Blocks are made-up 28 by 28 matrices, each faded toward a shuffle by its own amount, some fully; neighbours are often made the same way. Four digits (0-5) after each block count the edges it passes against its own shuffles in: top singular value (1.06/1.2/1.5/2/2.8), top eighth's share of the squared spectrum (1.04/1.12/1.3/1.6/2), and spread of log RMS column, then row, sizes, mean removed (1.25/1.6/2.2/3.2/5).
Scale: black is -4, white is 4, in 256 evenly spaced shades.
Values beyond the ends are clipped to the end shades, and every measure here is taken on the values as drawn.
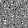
1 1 0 0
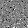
0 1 0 0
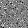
0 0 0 0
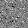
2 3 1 1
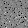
1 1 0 0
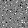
2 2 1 0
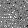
2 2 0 1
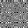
4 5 2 2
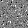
1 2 0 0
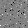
0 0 0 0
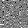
3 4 1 1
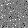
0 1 0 0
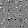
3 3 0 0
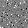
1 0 0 0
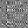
4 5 3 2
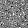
0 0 0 0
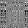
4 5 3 2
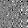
3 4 2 1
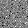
0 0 0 0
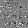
1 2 0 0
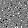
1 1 0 0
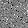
0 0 0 0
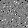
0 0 0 0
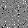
2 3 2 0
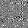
3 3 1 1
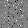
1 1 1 0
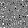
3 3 0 1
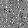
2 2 1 0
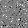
1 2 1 0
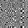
4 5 2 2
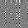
4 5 2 2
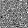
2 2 0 0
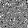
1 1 0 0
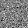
0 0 0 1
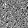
1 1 0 0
